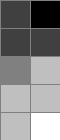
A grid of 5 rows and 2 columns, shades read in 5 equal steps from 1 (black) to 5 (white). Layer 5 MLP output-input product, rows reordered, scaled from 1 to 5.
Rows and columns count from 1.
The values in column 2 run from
1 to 5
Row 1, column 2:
1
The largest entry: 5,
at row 5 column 2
